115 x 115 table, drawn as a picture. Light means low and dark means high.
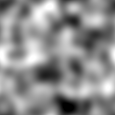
The histogram is bell-shaped. The ninth with the highest average is the bottom middle. The field is smooth, with broad soft blobs. The middle left is the ninth with the lowest average. There are no lone odd cells.
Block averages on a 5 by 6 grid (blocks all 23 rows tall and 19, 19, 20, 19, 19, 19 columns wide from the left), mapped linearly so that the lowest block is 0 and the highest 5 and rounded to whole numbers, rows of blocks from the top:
320322
212243
102222
234220
223533
